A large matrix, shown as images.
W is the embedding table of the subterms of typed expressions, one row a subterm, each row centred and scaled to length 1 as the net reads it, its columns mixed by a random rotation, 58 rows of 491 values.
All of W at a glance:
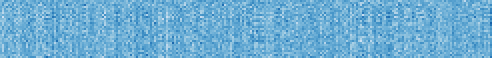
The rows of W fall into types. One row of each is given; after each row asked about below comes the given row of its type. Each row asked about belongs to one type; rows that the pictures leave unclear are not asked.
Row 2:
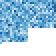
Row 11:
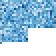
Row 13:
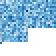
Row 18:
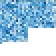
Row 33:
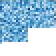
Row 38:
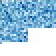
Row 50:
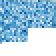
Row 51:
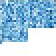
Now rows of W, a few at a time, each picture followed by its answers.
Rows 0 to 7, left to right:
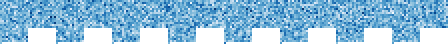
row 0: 51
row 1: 2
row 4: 13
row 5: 13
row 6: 33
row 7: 18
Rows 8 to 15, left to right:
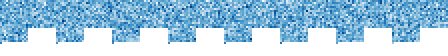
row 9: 2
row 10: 50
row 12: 11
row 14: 18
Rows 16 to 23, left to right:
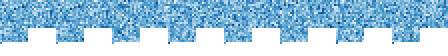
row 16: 11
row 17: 11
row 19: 13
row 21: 18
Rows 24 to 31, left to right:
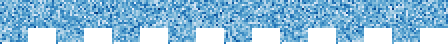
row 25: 50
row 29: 13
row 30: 18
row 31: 33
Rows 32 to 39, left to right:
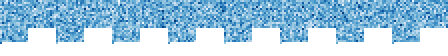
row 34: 51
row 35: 2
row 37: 2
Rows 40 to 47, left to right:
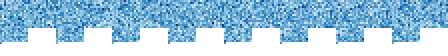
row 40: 13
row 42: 2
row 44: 50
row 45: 11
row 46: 11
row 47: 2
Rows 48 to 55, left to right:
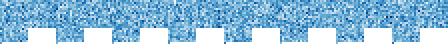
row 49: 33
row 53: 33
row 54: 51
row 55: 13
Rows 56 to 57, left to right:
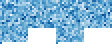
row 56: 18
